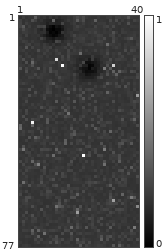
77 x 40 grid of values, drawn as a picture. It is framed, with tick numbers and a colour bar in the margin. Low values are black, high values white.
There are no regular stripes. Two dips sink into the field. There is no overall slope. The halves do not mirror each other. Most values sit low, with a long tail of high ones. Overall the values sit about 20% of the way up the scale.
